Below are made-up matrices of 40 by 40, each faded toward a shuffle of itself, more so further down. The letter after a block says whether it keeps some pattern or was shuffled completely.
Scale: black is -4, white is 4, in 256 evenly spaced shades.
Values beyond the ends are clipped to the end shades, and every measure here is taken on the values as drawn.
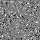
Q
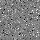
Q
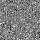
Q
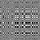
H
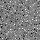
Q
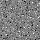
Q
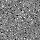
Q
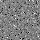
Q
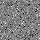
Q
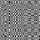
H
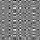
H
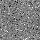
Q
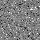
Q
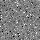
Q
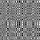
H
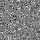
Q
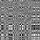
H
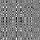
H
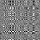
H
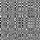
H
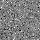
Q
